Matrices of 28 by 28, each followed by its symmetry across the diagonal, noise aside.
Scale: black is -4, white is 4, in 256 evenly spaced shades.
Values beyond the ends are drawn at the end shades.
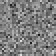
neither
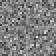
symmetric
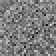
symmetric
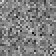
symmetric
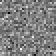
neither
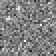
symmetric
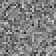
symmetric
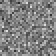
symmetric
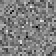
symmetric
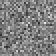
neither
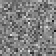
neither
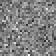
neither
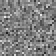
neither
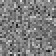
neither
